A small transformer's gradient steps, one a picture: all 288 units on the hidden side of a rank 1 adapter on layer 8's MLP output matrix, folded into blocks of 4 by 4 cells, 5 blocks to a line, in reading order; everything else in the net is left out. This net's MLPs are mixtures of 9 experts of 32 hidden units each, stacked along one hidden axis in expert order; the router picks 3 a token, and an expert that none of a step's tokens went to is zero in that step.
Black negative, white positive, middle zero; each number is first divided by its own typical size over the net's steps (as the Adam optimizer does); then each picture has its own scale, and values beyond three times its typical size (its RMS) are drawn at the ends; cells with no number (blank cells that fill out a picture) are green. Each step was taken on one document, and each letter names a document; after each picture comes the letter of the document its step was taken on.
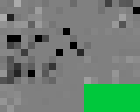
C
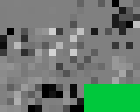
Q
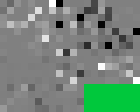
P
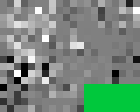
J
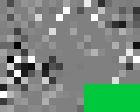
J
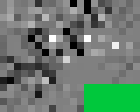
J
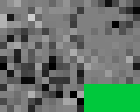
Q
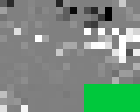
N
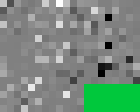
P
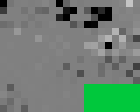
N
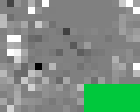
C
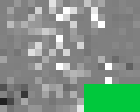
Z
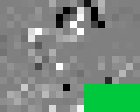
Z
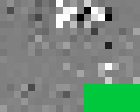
P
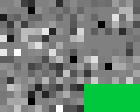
Q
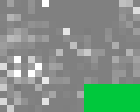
C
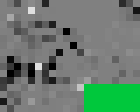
C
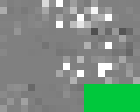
P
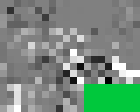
Q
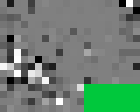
C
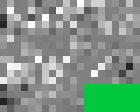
J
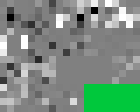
J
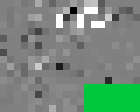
Z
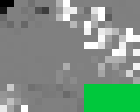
N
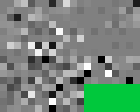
Q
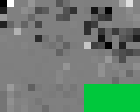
N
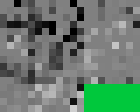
Q
